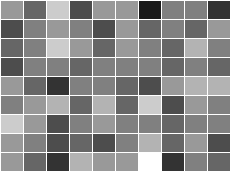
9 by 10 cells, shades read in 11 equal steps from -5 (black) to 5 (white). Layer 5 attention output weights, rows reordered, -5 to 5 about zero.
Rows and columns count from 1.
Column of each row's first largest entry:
3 3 3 2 9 7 1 7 7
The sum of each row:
-4 -3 4 -5 -1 5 2 -4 2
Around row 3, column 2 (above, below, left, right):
0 0 -1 3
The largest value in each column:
3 1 3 2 2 1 5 1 2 2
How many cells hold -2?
10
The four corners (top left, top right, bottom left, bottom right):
1 -3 1 -1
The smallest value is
-4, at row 1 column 7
